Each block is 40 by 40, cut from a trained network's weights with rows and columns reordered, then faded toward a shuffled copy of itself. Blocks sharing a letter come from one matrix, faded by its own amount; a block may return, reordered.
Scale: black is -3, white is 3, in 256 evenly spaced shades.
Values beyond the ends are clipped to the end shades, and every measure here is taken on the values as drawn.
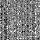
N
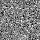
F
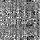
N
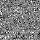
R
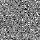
R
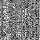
N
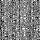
N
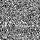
F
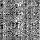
N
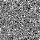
R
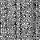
N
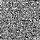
R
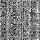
N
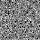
R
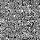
R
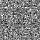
F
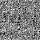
R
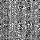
N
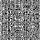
N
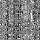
N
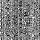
N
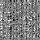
N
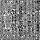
N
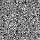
F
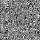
R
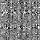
N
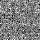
R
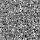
R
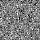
R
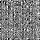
N
